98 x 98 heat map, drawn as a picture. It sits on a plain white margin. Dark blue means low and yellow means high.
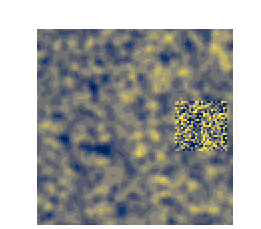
Roughest part: middle right. Stripes: none. Mirror symmetry: none. Odd patch: rougher, in the middle right. Grain: blotchy.
